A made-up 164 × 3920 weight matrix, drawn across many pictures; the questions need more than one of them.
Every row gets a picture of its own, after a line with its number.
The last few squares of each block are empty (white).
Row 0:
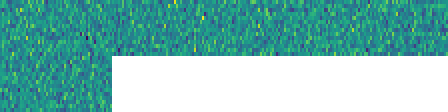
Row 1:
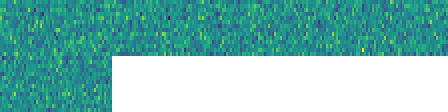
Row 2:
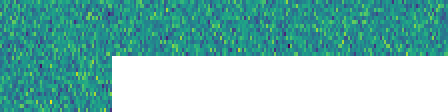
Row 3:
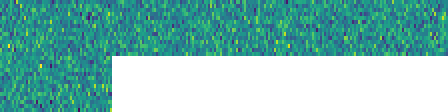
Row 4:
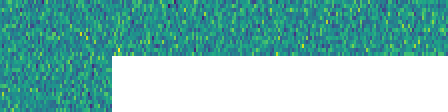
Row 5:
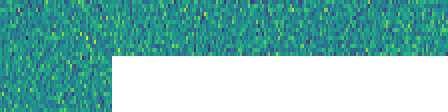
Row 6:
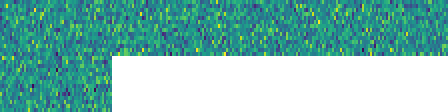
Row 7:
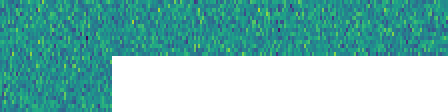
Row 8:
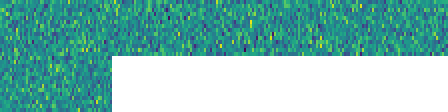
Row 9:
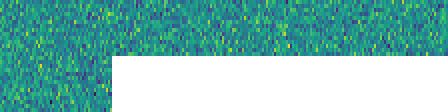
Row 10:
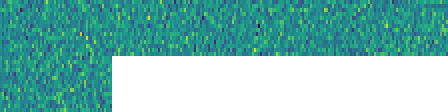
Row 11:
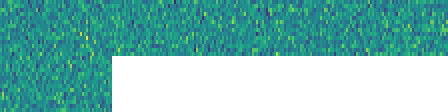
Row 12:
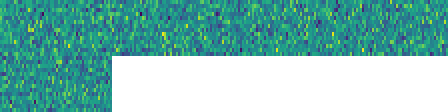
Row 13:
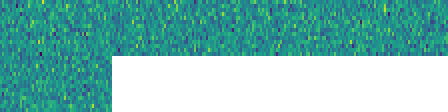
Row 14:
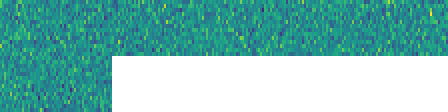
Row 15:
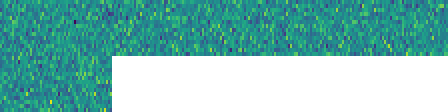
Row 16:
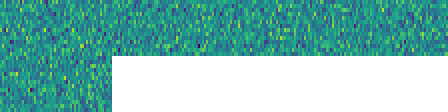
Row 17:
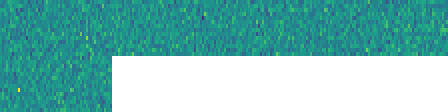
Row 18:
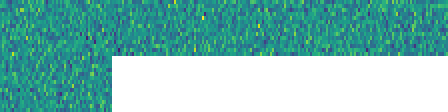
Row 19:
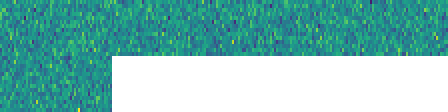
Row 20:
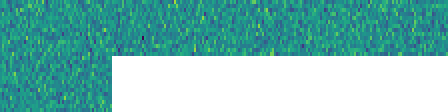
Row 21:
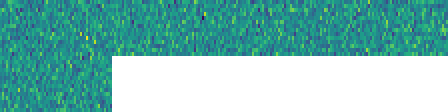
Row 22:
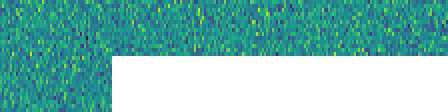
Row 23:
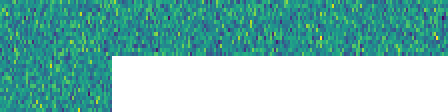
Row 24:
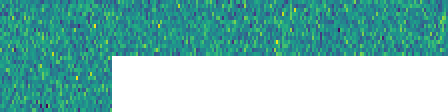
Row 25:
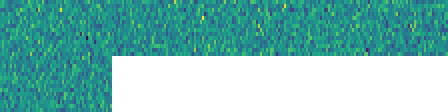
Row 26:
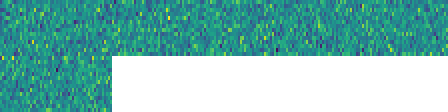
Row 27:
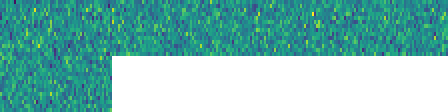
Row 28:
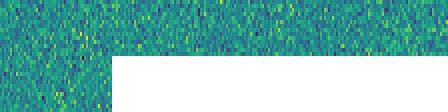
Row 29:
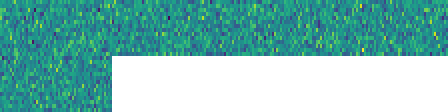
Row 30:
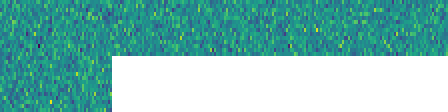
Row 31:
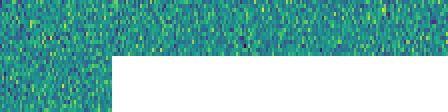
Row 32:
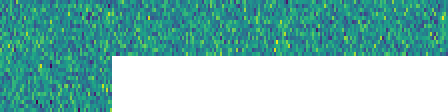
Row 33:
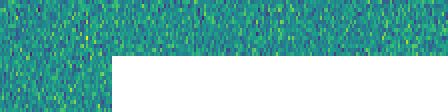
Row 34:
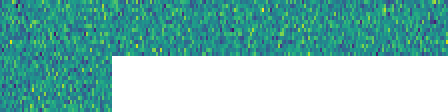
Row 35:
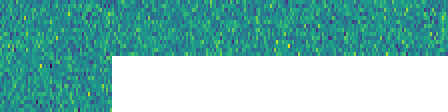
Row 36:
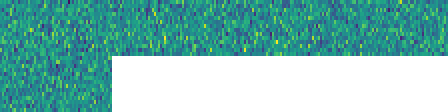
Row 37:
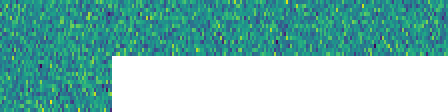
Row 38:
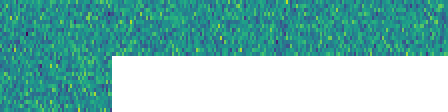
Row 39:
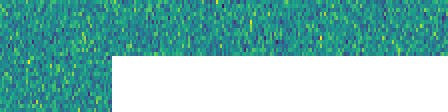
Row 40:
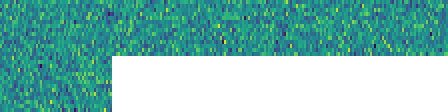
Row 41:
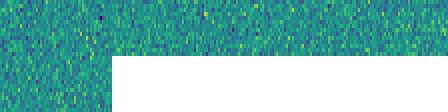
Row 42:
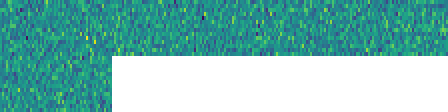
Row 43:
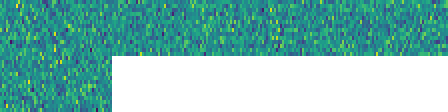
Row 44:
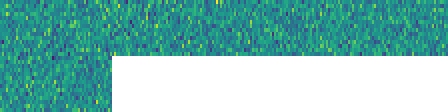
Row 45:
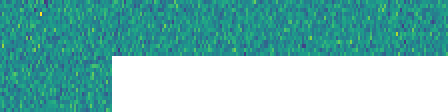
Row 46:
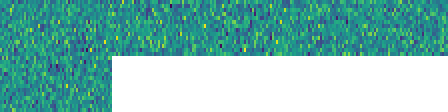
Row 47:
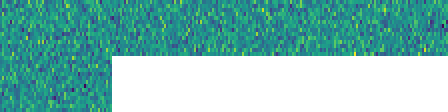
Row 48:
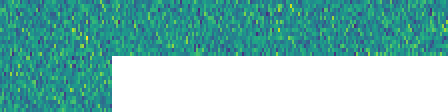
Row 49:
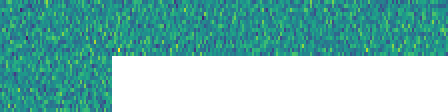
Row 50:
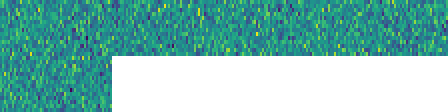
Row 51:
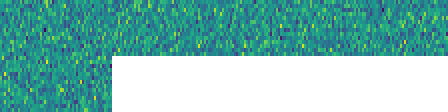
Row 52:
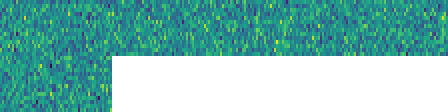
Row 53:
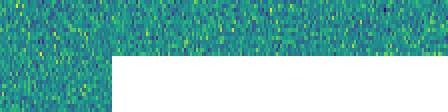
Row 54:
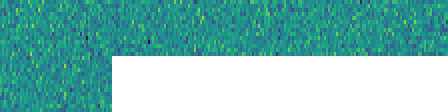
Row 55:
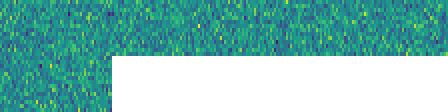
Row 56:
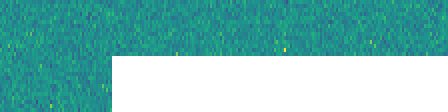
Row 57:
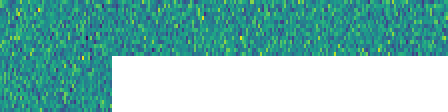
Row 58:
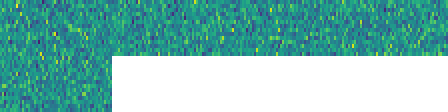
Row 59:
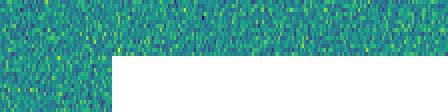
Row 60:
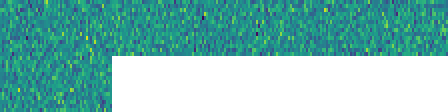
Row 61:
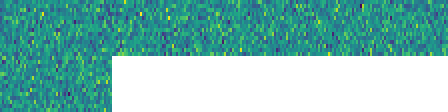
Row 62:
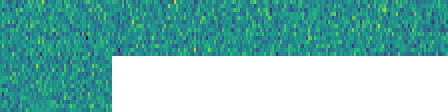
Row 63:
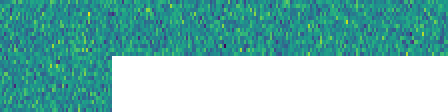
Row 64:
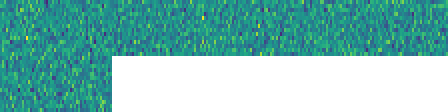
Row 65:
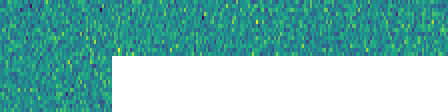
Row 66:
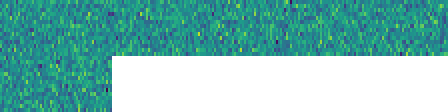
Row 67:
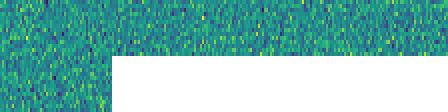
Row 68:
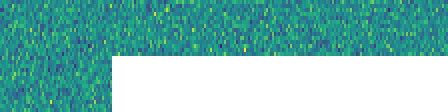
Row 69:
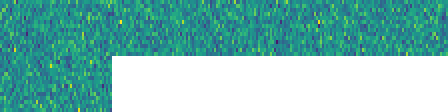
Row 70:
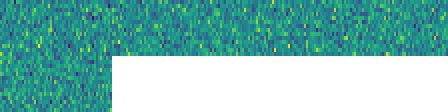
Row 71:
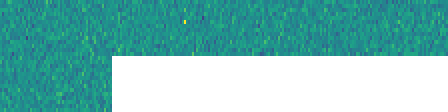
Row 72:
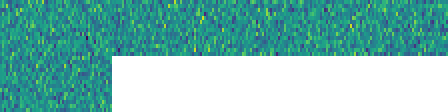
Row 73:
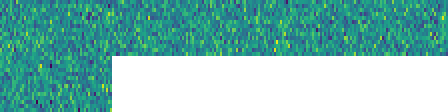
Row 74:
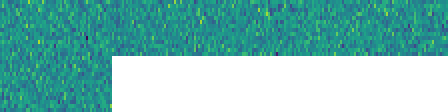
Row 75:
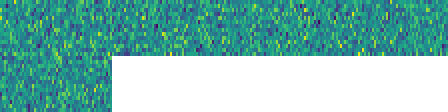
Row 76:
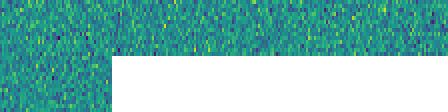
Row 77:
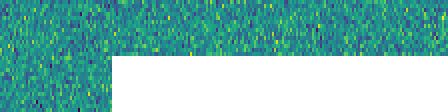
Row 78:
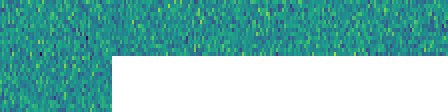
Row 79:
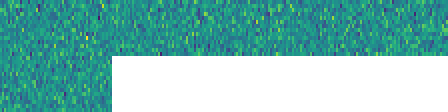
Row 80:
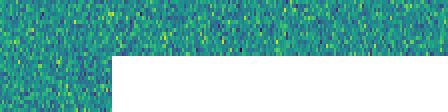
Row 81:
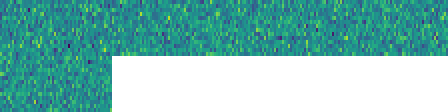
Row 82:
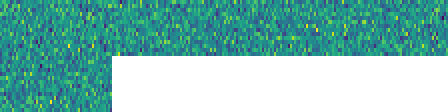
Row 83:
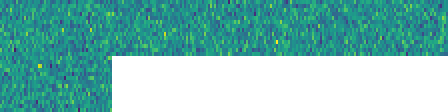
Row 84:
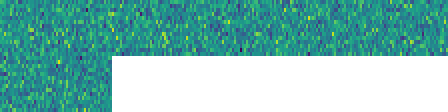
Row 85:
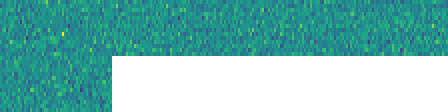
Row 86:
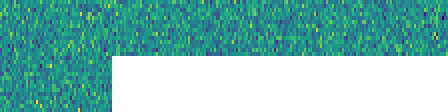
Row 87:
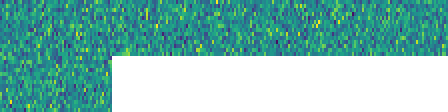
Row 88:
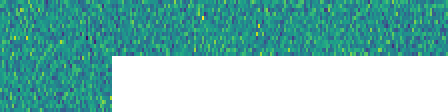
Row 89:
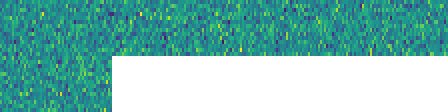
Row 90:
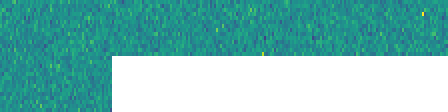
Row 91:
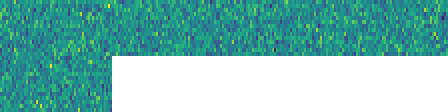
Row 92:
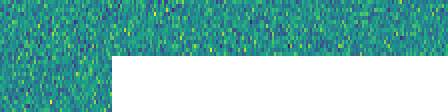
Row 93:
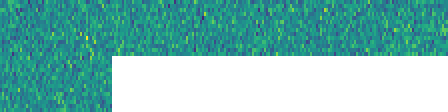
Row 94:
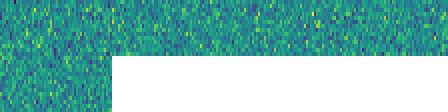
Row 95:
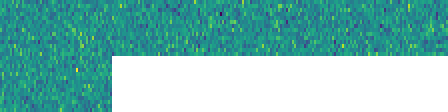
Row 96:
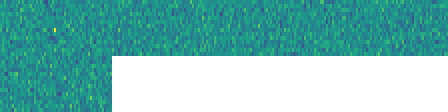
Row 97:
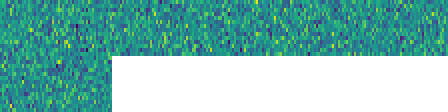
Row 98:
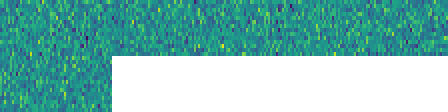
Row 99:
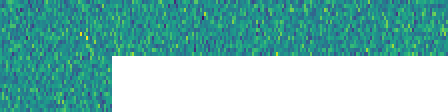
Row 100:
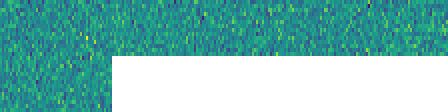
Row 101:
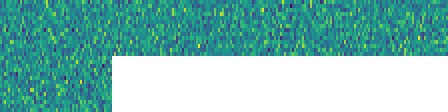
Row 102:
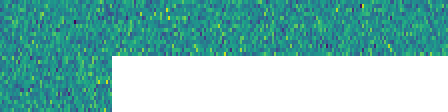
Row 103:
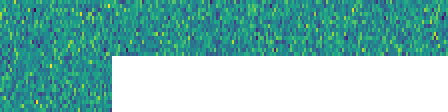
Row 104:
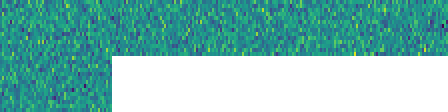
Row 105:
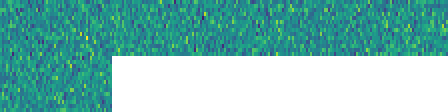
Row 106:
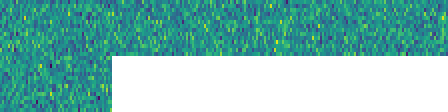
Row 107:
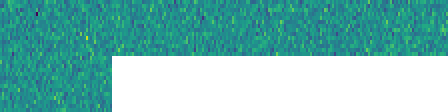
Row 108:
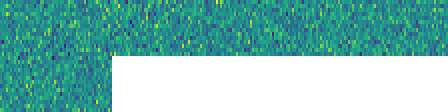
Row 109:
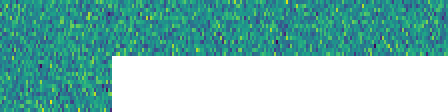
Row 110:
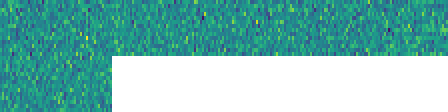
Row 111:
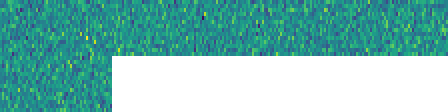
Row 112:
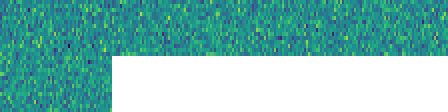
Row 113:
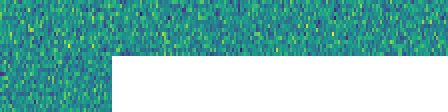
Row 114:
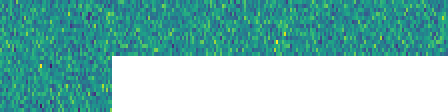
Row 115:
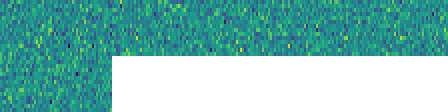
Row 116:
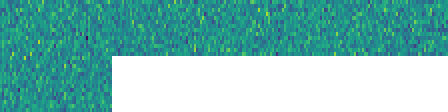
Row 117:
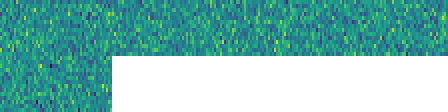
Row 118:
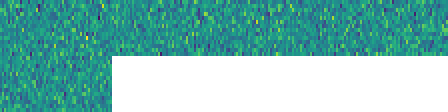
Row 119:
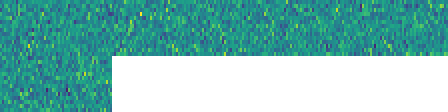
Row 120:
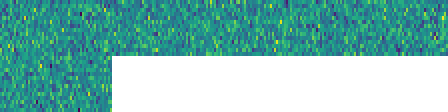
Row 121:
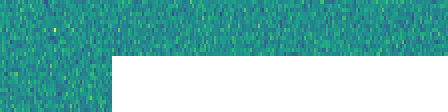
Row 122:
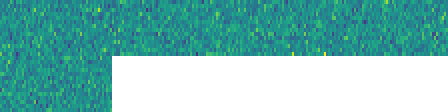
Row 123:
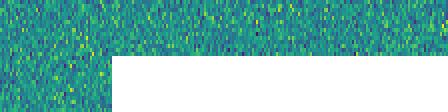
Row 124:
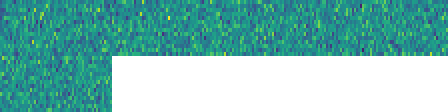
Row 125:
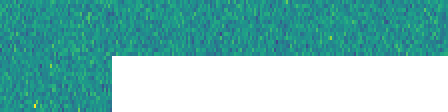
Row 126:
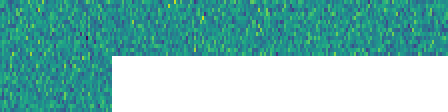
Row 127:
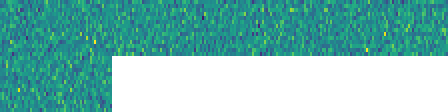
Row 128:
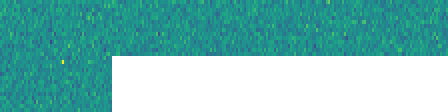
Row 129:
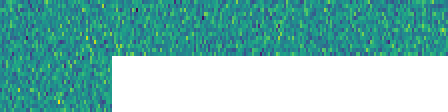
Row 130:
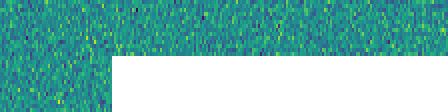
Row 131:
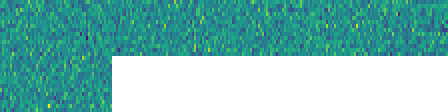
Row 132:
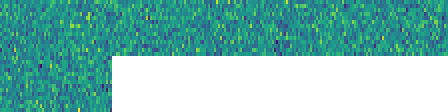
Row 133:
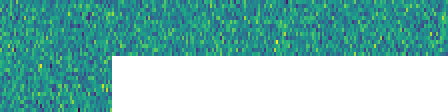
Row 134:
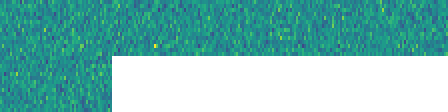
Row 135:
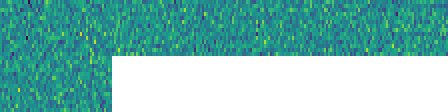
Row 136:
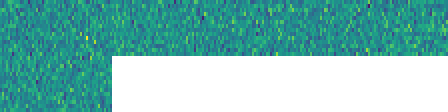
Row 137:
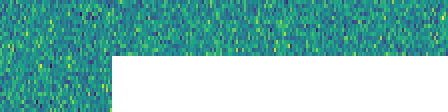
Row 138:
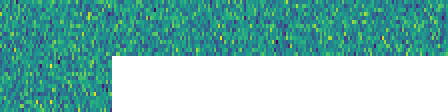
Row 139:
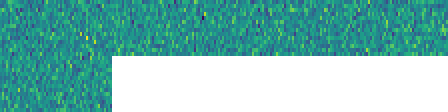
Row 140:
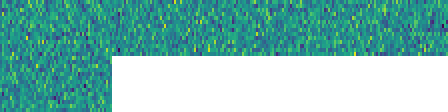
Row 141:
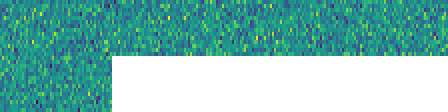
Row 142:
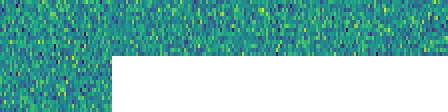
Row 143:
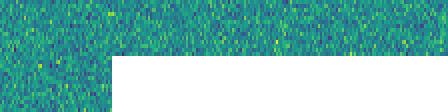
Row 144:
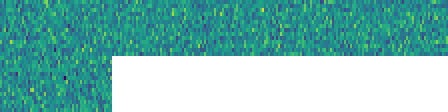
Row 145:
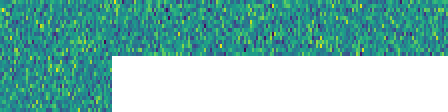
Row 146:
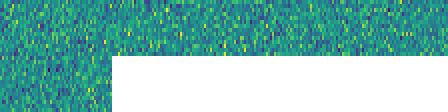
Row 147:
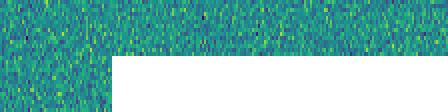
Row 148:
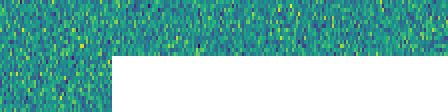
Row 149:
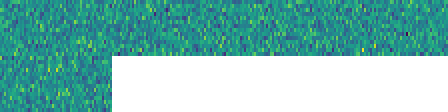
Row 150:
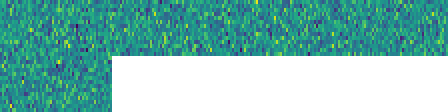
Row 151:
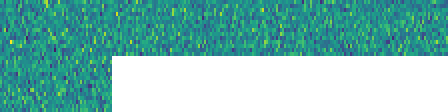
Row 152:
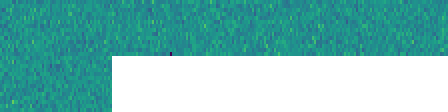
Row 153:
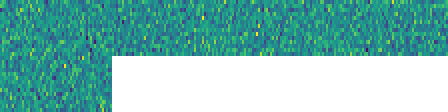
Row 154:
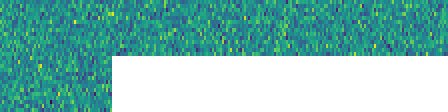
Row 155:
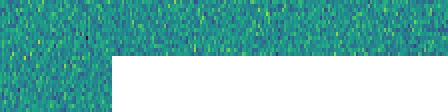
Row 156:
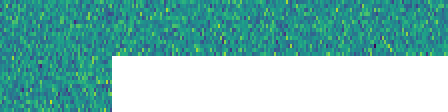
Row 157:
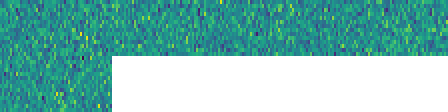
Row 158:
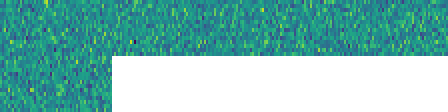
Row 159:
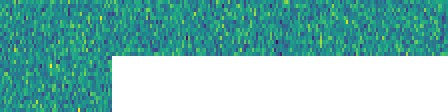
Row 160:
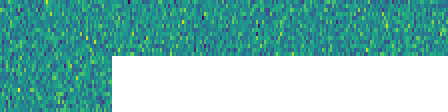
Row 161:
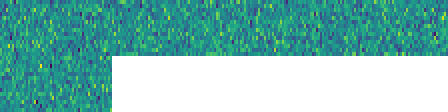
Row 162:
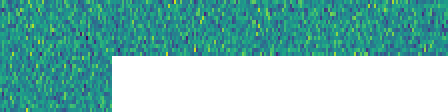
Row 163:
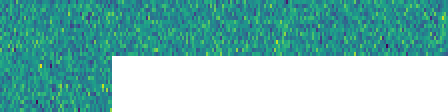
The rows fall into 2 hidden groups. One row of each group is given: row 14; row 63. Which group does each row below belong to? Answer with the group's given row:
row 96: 14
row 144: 14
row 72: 14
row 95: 14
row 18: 14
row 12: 63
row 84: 63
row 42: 14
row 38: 63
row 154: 63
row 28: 14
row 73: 63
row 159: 63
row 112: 63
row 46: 63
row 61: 63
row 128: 63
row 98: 14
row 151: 14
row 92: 63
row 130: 14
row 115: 63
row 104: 14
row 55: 63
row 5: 14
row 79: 14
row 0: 14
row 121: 14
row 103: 63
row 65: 14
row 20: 14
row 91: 63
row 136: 14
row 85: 14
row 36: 63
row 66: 63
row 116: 14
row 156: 63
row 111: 14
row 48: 14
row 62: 14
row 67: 14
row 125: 63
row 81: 63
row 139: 14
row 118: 14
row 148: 14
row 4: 14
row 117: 63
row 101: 14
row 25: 14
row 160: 14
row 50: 14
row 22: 14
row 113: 63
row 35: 63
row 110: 14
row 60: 14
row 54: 14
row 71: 14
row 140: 14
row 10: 14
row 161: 63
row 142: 14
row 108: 63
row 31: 14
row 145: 63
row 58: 14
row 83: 63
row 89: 63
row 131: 14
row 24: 63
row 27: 63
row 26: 63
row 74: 14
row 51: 14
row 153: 14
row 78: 14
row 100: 14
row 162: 14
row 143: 63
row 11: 14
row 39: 63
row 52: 63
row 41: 14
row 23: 63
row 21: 14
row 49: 14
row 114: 63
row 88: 14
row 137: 63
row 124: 63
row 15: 63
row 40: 63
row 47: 14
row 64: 14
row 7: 14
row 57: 14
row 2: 63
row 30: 63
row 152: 63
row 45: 14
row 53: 14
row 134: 14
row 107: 14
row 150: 63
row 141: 63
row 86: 63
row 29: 63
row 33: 14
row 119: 63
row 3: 63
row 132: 63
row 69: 63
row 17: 14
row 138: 63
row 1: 63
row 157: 14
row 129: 14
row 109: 63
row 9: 63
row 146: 63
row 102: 63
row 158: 14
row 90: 63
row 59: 14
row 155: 14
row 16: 14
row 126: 14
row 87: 63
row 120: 63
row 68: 63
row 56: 63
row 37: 63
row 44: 63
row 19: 63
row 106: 63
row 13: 14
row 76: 14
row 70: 63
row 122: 63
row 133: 63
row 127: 14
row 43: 14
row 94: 63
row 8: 63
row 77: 63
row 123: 14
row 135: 14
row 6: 63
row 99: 14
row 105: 14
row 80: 63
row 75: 63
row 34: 14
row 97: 63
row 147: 14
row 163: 63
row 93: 14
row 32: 63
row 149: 63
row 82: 63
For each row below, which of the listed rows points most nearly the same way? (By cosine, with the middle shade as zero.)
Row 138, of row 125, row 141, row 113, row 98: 125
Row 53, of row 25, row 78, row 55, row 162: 55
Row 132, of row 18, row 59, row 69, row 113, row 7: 69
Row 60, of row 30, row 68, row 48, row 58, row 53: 48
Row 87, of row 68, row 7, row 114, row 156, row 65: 156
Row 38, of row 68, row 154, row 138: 138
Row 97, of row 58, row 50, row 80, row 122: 80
